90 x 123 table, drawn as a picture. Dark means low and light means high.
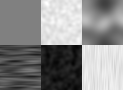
It is made of 2 by 3 panels. Panel 1,1: middling, flat. Panel 1,2: very high, blotchy, faint in contrast. Panel 1,3: middling, smooth, strong in contrast. Panel 2,1: low, streaked across. Panel 2,2: very low, blotchy, faint in contrast. Panel 2,3: very high, streaked downward, faint in contrast.
